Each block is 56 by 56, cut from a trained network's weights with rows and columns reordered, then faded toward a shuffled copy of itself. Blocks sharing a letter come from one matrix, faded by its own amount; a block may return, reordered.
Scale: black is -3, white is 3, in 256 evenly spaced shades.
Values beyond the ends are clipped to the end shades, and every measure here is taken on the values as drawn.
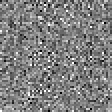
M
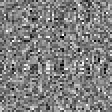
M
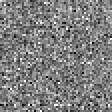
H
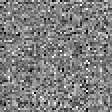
M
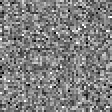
H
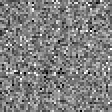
H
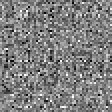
M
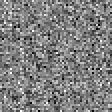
H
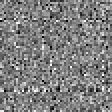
M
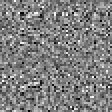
M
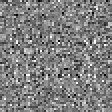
H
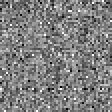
H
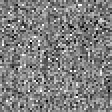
H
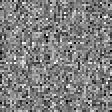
H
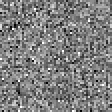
H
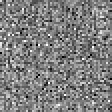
H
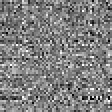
M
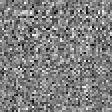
M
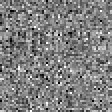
M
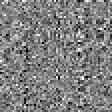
M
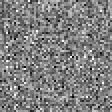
H
